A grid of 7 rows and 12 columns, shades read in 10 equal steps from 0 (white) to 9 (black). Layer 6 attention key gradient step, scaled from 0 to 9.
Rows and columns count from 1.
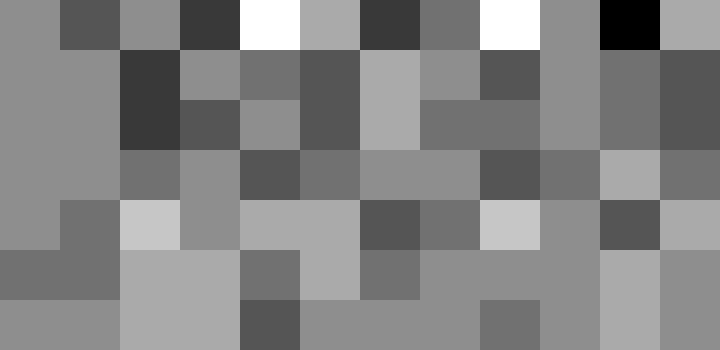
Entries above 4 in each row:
5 6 7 6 4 4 2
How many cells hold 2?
2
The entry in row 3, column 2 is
4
